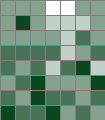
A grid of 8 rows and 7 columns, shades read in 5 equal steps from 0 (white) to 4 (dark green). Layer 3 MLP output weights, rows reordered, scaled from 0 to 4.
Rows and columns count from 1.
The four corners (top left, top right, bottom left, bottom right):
2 2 4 2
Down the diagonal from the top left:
2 4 2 3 3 2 3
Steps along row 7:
down up down same down up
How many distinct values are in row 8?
3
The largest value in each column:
4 4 4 4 3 4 4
